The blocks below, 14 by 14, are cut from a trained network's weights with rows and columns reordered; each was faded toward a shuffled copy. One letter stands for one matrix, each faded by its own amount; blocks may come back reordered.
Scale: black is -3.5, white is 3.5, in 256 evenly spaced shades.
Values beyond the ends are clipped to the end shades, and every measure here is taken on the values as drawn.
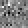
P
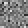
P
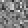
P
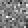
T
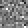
T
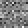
P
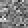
T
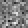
P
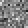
P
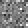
T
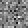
T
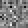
P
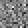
P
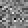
P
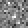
T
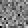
P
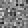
P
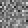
P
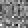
P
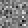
P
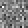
P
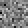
T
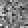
P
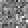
T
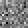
P
